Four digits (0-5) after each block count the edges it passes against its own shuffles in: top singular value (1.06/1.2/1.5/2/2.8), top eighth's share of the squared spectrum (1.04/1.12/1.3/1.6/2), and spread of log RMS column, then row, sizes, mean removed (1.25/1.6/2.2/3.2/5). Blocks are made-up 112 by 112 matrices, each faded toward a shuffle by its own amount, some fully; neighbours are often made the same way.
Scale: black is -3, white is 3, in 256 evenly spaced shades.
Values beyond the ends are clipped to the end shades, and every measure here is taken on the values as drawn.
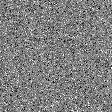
0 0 0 0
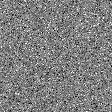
0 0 0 0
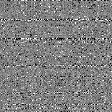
4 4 2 3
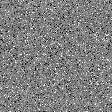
1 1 0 0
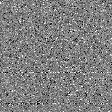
3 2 0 2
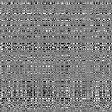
5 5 3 5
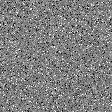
1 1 0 0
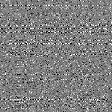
4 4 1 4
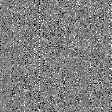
2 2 3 0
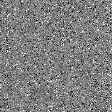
1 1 2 0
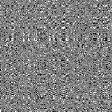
5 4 3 3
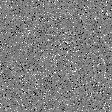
2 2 0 1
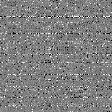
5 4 2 3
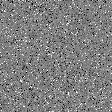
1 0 0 0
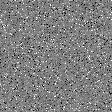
0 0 0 0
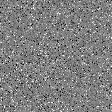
2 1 0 0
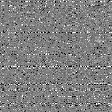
4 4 2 3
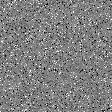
1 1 0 0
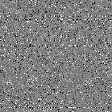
4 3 1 2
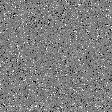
2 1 0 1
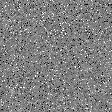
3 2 0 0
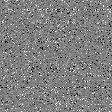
3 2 0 2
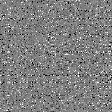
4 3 1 2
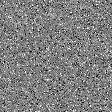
2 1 0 0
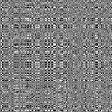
5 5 4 4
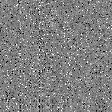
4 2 1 0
